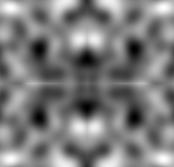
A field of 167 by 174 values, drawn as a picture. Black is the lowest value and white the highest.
The values follow a bell shape. The centre is the ninth with the lowest average. The texture varies smoothly and slowly. No seam splits the table. There are no lone odd cells. It mirrors both left to right and top to bottom.
